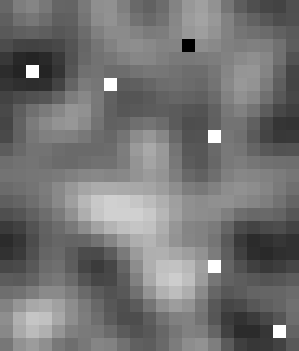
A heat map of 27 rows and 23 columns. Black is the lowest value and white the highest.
The ninth with the highest average is the centre. Neither half mirrors the other. Six lone cells stand out: five far higher and one far lower than their neighbours. The field is mottled with small blotches.
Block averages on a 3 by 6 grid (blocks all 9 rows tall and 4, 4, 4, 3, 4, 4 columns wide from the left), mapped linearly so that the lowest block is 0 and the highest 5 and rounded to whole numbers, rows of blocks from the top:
023231 | 245331 | 322520
